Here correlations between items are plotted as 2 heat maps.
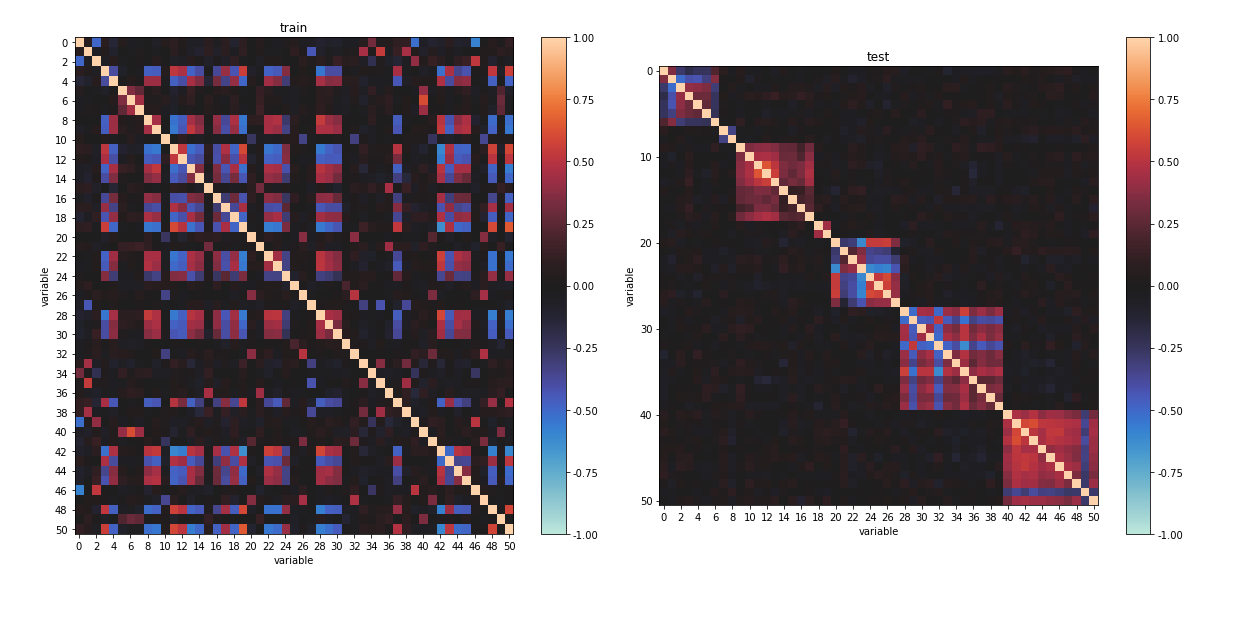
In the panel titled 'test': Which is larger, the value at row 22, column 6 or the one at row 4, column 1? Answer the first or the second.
the first
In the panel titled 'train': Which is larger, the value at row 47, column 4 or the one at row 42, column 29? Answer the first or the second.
the second
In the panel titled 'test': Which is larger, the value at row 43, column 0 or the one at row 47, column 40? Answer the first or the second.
the second
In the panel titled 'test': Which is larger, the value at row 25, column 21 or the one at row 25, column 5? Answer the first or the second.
the second
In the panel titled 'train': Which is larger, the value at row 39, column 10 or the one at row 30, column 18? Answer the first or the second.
the second
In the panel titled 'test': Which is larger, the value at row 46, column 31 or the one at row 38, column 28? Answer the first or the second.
the second
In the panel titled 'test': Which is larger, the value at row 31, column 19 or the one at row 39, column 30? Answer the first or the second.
the second
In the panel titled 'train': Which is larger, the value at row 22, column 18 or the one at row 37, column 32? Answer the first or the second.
the first
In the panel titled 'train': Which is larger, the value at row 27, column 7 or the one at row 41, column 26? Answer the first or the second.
the second
